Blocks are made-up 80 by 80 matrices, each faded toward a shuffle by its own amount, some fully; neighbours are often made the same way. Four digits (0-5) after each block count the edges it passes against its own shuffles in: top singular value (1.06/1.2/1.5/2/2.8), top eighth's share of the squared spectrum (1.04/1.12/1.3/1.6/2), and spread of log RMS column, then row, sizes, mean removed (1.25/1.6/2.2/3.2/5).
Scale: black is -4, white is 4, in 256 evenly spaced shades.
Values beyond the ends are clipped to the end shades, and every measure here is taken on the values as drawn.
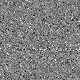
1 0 0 1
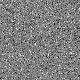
0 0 0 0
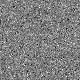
0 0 0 0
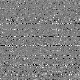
4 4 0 3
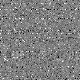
3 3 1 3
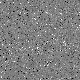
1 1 0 0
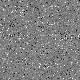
1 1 0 1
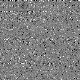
3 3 0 2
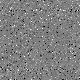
2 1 0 1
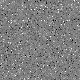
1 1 0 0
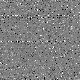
2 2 0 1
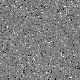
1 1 0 0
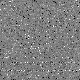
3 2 0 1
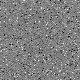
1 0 0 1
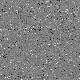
2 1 0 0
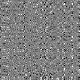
4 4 3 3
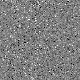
3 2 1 0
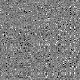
4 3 2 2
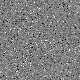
2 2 1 0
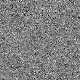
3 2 1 1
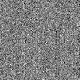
3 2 1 1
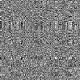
4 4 3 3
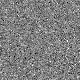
0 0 0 0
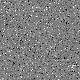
0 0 0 0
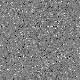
3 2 0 1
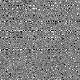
4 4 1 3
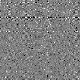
4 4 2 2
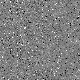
1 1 1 0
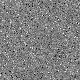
0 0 0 0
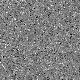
1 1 0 0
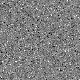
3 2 0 0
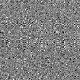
4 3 1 2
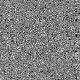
3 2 0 1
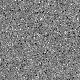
2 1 0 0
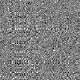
4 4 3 2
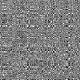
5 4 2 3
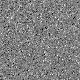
2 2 0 0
